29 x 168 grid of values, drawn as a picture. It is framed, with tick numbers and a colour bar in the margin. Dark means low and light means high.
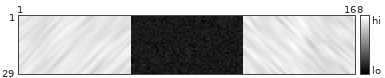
The table splits into one row of 3 panels. Panel 1,1: very high, slanting up to the right, faint in contrast. Panel 1,2: very low, fine-grained, faint in contrast. Panel 1,3: very high, slanting down to the right, faint in contrast.
